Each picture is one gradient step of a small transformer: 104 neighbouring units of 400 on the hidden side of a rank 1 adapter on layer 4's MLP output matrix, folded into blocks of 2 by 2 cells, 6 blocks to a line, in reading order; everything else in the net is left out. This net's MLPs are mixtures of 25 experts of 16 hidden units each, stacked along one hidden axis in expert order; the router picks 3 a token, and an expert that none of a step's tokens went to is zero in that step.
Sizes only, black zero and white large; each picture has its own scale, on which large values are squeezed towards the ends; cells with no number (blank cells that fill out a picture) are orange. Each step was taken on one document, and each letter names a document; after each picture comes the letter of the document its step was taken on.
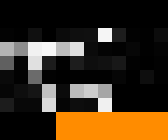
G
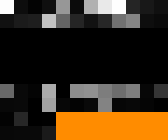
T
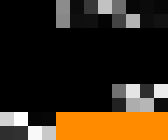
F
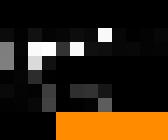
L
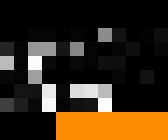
G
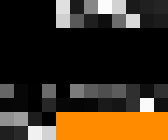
F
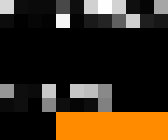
T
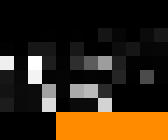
G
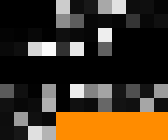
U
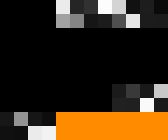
U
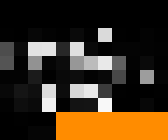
G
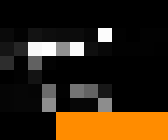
L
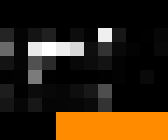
L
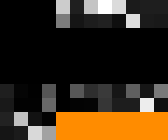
U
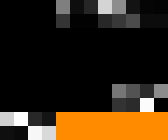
F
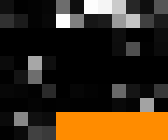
T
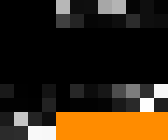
U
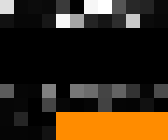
T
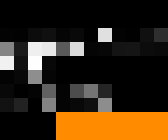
L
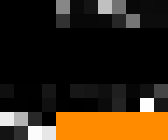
F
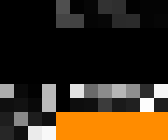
U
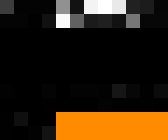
T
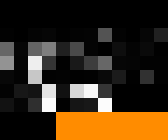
G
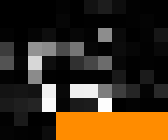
L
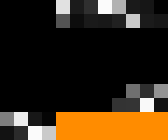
F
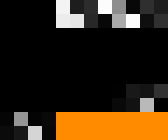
U
